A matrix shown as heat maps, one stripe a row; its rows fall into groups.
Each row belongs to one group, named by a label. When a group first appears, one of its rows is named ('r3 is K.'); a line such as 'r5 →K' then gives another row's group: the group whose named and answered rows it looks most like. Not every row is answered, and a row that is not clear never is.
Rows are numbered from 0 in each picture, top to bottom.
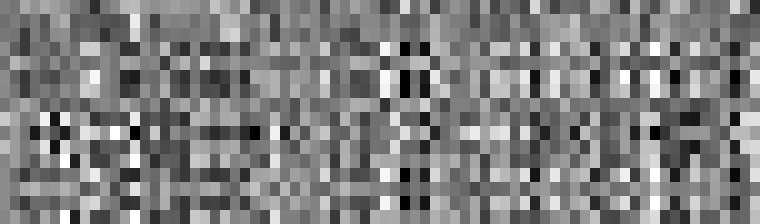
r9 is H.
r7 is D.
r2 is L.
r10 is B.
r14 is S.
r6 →S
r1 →L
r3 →S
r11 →B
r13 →L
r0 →D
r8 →B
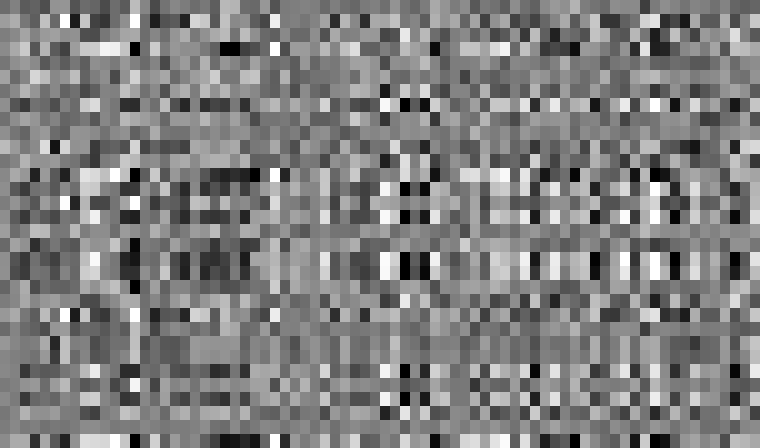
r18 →S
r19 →S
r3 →H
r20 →H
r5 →L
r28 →S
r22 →B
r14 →B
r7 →S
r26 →S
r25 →B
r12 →H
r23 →L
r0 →L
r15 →S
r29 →D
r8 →D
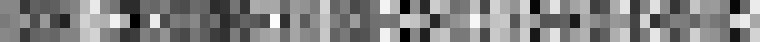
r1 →H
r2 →S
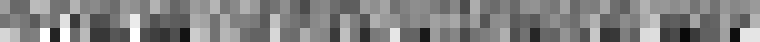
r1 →B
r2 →B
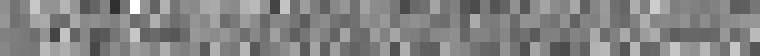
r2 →B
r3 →D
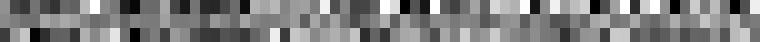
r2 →H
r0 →S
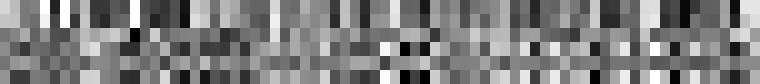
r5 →S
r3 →S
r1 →B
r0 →B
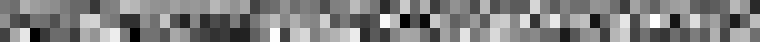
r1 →S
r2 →H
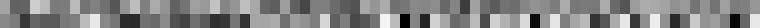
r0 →L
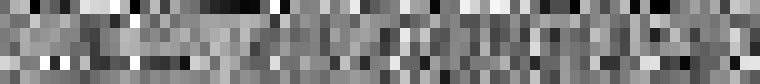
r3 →D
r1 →L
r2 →D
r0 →H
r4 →B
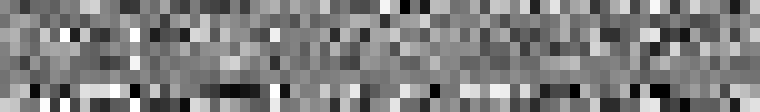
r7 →B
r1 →D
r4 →L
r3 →D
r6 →H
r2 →B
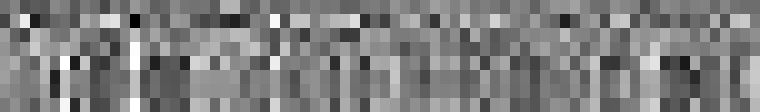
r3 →L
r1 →H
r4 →B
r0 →L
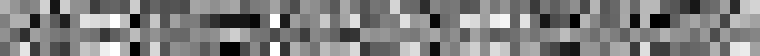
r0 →B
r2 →L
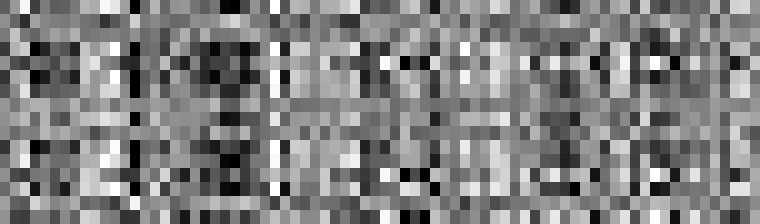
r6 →H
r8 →H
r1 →L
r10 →H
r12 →S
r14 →L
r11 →H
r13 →H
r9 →D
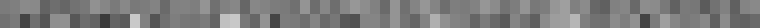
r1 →L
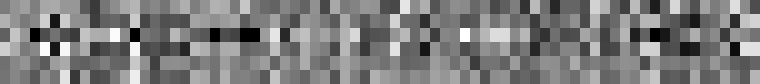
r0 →D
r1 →B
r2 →H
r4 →L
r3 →B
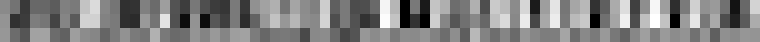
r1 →S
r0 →S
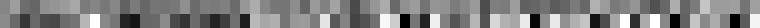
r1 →S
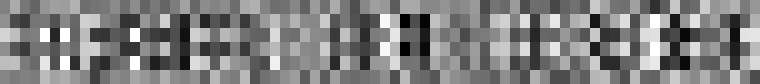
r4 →B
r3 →S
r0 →D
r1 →S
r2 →B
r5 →D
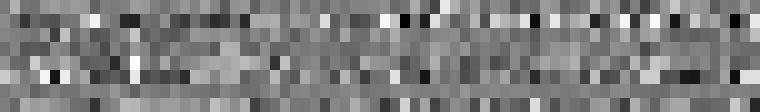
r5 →B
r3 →L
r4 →L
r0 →D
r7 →D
